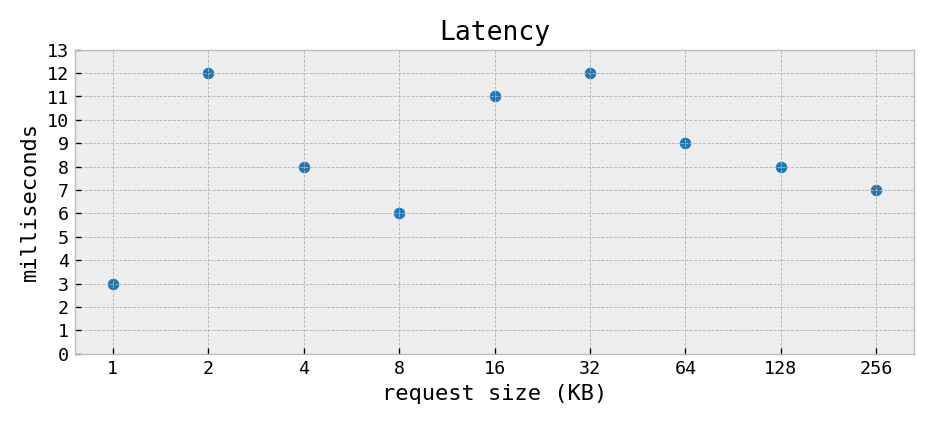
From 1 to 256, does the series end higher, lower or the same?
higher
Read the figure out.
Title: Latency
x-axis: request size (KB), ticks 1 2 4 8 16 32 64 128 256
y-axis: milliseconds, ticks 0 1 2 3 4 5 6 7 8 9 10 11 12 13
Values:
3 12 8 6 11 12 9 8 7
